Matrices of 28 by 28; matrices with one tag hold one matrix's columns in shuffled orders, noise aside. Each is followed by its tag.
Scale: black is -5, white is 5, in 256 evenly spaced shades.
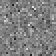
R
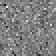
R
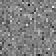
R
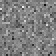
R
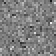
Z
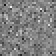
R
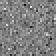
R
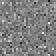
Z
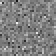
Z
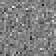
R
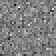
R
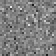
R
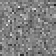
R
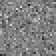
R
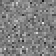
Z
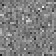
R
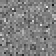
R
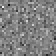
R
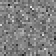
R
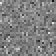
Z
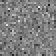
R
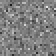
R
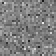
Z
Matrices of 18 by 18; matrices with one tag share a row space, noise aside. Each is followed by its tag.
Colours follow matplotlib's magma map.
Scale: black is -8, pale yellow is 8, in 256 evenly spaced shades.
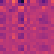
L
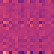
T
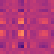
L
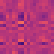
L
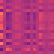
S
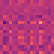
T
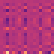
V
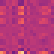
L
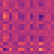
T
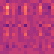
V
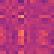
L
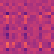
V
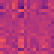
L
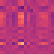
L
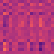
T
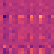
T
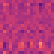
T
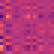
S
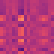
L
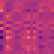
S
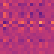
T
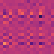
T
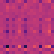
V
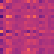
S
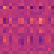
T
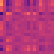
S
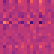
T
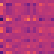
S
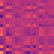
S
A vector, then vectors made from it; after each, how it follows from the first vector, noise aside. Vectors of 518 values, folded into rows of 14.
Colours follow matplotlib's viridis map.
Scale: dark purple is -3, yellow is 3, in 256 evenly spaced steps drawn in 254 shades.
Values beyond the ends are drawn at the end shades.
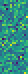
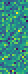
wrapped around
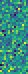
wrapped around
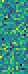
reversed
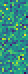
negated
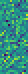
wrapped around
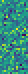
reversed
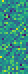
reversed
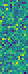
negated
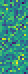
negated
